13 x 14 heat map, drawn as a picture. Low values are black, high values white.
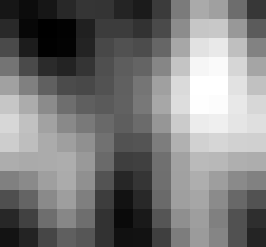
Ninth with the highest average: middle right. Lone odd cells: none. Roughest part: top right. Ninth with the lowest average: top left.
